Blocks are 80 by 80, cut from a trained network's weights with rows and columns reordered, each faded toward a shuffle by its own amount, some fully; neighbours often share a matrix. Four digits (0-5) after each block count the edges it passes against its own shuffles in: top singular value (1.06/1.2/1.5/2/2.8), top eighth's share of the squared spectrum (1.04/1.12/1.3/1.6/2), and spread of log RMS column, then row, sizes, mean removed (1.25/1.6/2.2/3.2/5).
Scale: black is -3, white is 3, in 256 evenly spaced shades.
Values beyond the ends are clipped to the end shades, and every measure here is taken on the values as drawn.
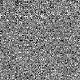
3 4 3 2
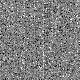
2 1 0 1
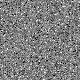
0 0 0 0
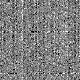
3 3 2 2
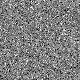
1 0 0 0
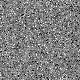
0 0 0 0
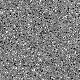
0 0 0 0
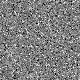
0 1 0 0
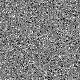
0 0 0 0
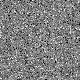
1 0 0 0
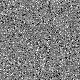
0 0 0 0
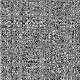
3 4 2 3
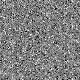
1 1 0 1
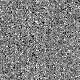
2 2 0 1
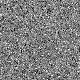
1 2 0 0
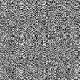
4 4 2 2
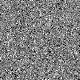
2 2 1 1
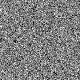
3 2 0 0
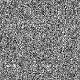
3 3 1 0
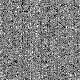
2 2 0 1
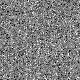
0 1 0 0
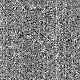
2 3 1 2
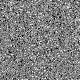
1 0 0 0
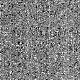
2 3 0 2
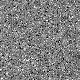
1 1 0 0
